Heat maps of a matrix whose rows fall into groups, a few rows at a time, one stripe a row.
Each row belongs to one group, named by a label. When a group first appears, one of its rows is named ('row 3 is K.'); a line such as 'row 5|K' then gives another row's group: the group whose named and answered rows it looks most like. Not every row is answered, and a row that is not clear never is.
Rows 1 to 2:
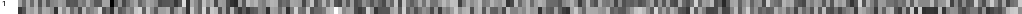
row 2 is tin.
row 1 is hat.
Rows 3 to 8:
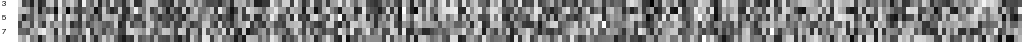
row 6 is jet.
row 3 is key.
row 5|key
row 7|tin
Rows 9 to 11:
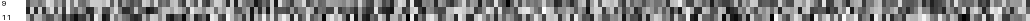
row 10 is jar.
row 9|tin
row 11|hat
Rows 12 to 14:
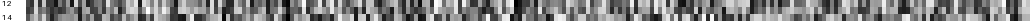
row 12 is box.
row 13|box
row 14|jet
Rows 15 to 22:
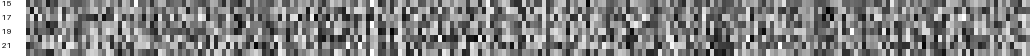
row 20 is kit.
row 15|jet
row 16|kit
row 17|jar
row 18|jet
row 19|jet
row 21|tin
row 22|jet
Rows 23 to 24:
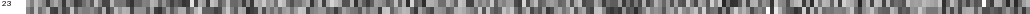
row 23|hat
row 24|kit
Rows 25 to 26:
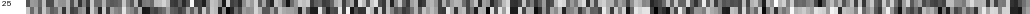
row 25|jet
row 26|key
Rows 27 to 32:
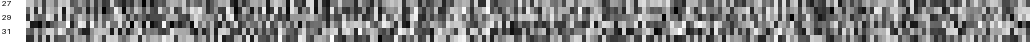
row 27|jar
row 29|jar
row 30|key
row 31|tin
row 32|box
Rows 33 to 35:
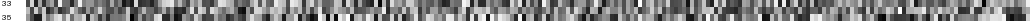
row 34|hat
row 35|key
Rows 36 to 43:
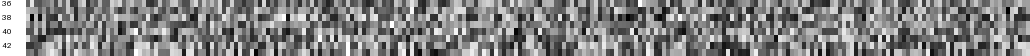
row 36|jar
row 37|hat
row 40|box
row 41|key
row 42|tin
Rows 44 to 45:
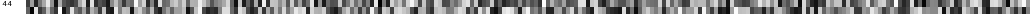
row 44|jar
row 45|kit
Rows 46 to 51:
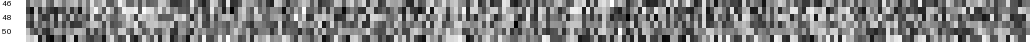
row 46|jet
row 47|box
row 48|kit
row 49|box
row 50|key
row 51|hat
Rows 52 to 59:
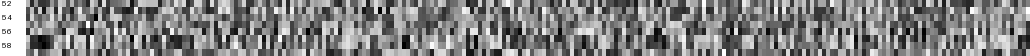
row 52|kit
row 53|jar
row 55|tin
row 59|kit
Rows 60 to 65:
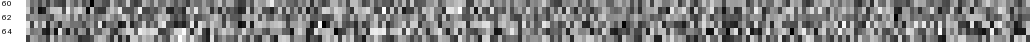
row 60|hat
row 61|key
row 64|kit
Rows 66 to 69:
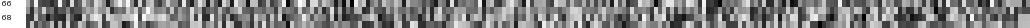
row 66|kit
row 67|box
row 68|box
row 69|jar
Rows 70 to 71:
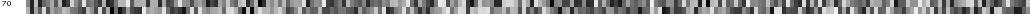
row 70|kit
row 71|hat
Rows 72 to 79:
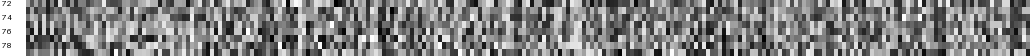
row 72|kit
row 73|jet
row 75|box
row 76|box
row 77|jet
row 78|box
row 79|tin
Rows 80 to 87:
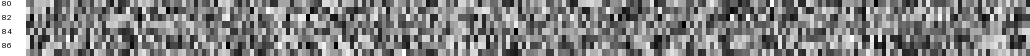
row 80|tin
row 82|kit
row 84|jar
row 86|key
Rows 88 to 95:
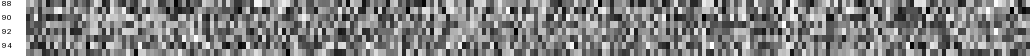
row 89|key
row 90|box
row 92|box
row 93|jar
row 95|kit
